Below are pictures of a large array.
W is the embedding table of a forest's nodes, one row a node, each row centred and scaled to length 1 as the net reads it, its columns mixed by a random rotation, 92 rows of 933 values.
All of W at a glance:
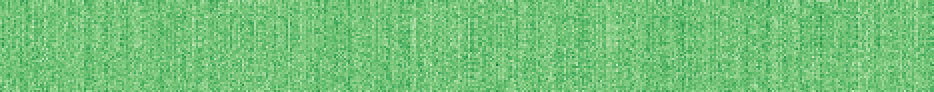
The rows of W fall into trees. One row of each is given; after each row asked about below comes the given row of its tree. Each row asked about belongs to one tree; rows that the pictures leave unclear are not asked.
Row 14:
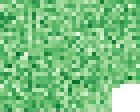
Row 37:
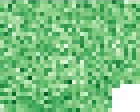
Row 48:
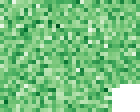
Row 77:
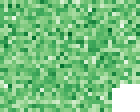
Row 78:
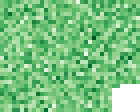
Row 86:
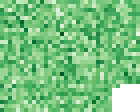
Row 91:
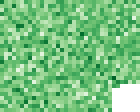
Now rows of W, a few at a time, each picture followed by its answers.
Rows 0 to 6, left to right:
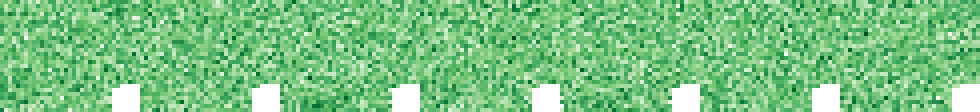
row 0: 78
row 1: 78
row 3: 78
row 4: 37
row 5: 78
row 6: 14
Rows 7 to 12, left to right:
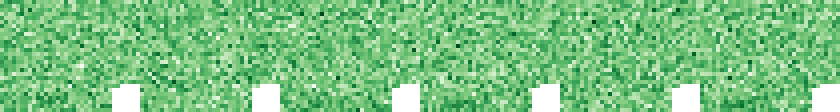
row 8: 48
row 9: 37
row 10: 37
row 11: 78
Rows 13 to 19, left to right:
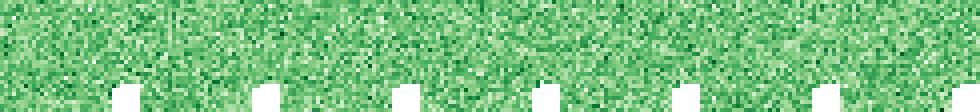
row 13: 77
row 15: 48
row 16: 91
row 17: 91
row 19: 77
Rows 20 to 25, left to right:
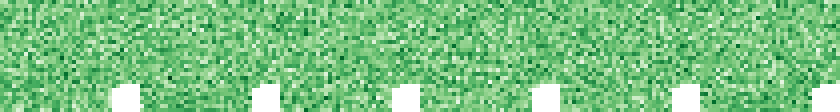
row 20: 14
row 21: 37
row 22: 14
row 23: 48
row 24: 48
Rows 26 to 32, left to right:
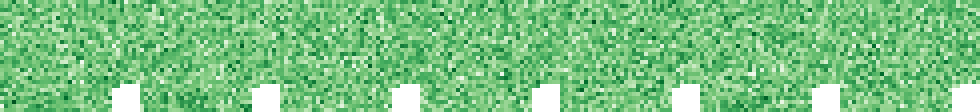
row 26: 37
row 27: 37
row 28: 48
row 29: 91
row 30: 78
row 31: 37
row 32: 48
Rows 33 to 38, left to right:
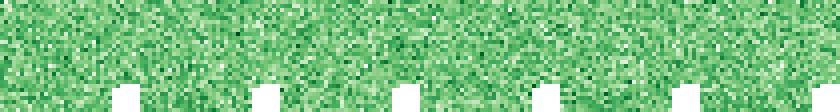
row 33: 86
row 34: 37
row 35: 48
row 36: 77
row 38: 37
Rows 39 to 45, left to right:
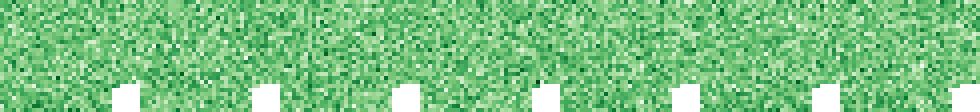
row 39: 37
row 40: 48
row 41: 14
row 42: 91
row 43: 37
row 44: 37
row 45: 37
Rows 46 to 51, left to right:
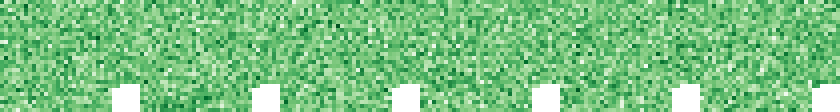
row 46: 86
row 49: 48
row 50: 48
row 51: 91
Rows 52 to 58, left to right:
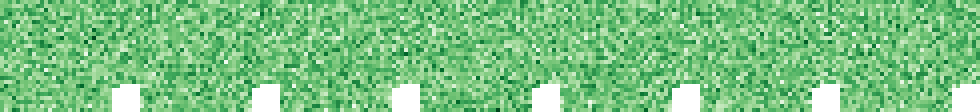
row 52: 78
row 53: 77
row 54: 14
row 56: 77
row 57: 77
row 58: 48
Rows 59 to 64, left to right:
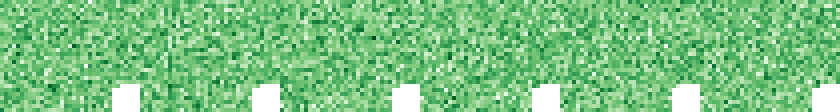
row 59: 48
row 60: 14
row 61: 78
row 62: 91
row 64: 91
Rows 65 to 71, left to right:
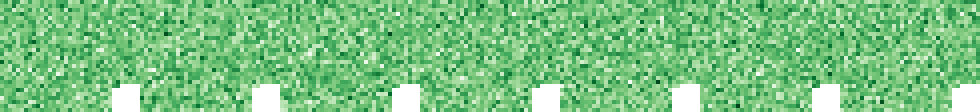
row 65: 91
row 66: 14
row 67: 77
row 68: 91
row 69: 48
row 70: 91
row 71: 48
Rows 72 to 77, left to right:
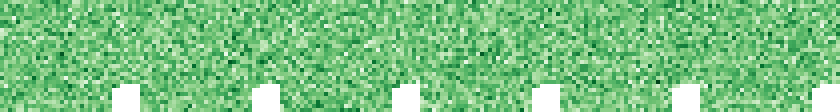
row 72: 77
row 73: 78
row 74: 37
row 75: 77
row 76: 48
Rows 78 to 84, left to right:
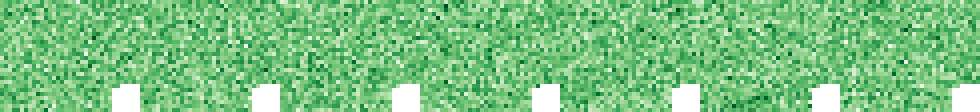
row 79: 48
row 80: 14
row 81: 86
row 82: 78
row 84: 86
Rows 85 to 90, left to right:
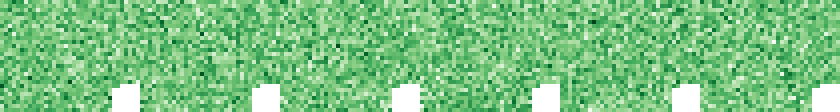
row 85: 37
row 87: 91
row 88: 37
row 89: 78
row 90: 91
